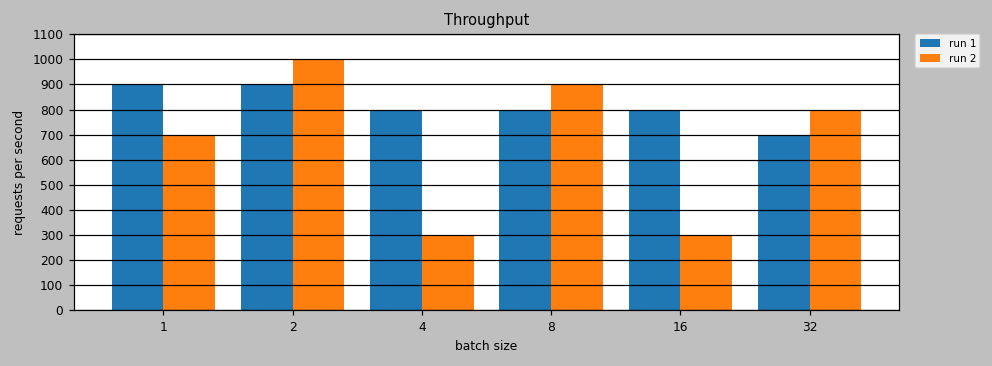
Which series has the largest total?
run 1
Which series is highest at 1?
run 1
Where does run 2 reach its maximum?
2
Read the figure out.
Title: Throughput
x-axis: batch size, ticks 1 2 4 8 16 32
y-axis: requests per second, ticks 0 100 200 300 400 500 600 700 800 900 1000 1100
Legend: run 1, run 2
Values:
run 1: 900 900 800 800 800 700
run 2: 700 1000 300 900 300 800
